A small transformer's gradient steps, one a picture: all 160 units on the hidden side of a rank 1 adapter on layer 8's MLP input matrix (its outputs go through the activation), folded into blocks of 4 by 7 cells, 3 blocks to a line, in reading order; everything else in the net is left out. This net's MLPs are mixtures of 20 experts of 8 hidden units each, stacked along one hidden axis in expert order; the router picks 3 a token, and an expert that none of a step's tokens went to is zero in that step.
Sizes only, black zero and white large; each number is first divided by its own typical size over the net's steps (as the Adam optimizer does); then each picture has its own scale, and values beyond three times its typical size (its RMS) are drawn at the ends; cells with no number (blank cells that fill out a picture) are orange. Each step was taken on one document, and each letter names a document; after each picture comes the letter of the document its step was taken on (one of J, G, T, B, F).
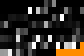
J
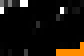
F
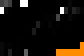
F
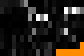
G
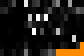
G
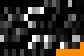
J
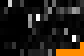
G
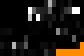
G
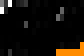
F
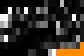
J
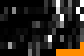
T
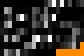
J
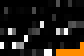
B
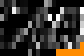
T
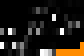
B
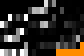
J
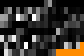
J
